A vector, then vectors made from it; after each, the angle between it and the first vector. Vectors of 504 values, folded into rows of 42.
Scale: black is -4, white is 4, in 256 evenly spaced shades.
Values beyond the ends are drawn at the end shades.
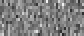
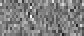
partly aligned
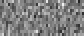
nearly parallel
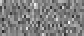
orthogonal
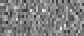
orthogonal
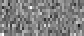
partly aligned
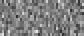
nearly parallel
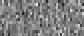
nearly opposite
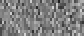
partly opposed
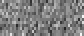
orthogonal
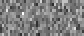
partly aligned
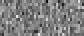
nearly opposite
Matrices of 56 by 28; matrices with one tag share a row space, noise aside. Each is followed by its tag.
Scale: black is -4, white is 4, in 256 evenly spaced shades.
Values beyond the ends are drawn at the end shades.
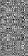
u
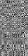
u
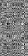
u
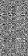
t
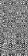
t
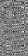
u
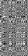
t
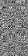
t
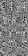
t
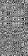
u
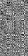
u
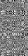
u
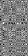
t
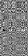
t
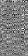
u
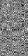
u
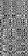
t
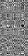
u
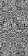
t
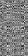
u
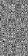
t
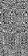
t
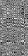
u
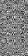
u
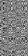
t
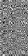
t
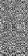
t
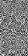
t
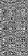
t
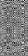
u
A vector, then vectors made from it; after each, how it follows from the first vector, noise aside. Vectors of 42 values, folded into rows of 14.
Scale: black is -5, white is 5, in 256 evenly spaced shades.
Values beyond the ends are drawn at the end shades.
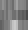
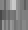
reversed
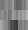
negated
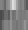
reversed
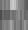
reversed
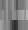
negated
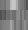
reversed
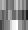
scaled up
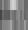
reversed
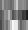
scaled up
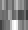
scaled up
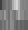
wrapped around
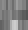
copied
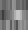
wrapped around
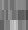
copied
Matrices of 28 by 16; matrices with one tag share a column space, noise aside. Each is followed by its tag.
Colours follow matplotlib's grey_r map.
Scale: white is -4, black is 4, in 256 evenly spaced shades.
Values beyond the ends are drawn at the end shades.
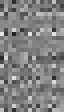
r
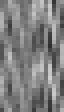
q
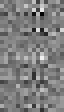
r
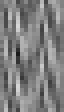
q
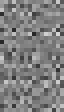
r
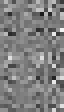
r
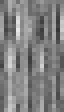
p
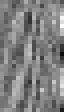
q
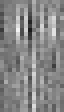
p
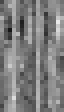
p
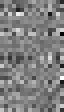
r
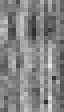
p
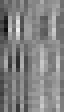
p
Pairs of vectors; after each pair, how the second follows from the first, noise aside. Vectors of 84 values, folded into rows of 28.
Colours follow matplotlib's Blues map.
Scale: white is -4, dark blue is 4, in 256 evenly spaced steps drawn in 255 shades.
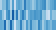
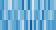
wrapped around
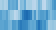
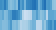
negated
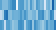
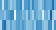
wrapped around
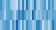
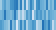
negated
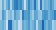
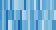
negated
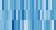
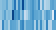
wrapped around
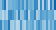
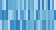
negated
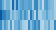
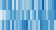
negated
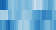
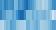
wrapped around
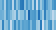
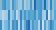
wrapped around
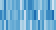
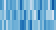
negated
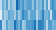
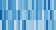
negated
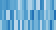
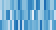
negated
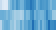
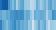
negated
